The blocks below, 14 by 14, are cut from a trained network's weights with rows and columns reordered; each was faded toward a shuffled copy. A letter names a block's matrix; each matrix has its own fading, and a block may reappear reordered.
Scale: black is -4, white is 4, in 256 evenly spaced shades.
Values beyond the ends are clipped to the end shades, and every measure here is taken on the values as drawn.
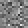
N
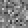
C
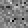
C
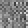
N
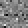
C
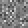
C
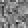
N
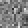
N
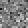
C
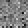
C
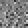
C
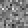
C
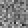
C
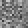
N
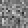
N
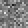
C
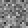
C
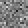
C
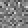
C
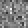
C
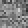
N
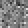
C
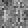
N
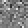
C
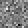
C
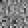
C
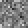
C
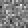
C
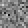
C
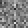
N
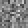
N
